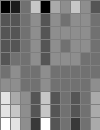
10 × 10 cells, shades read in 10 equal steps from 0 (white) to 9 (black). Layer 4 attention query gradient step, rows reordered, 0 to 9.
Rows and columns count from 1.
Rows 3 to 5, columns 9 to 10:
4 5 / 4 5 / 5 5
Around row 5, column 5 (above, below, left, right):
6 4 4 4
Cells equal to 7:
2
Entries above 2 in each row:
8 10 10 10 10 10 10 8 7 7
